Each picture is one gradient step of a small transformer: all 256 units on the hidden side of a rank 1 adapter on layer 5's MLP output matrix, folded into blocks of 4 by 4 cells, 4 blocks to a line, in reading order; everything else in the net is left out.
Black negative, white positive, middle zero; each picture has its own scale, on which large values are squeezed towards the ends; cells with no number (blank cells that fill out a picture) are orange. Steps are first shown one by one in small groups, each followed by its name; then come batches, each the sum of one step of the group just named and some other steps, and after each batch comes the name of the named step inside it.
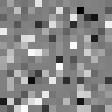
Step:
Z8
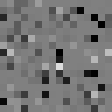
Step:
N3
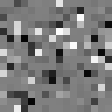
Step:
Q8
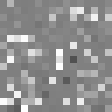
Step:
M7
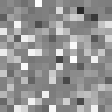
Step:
Z8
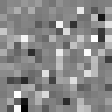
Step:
Z8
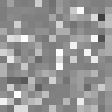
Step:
M7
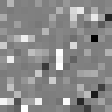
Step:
M7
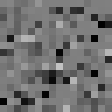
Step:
N3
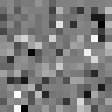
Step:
N3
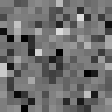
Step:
Q8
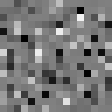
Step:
Q8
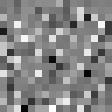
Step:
Q8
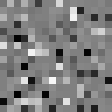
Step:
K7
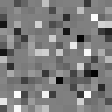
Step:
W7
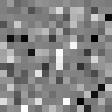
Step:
W7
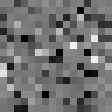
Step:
W7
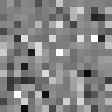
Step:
K7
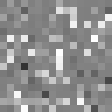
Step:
K7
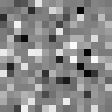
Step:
W7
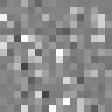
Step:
K7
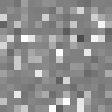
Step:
W7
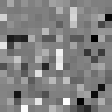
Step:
K7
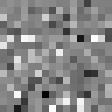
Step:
W7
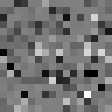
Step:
W7
